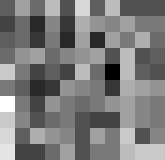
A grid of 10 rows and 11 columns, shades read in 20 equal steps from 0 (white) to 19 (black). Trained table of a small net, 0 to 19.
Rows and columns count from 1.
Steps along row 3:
down up down up down up down up down up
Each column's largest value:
14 14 16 15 16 13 16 19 13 13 13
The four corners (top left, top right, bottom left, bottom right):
12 13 2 4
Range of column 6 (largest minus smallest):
10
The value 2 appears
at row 10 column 1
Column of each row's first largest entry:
5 3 5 8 8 3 3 7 6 2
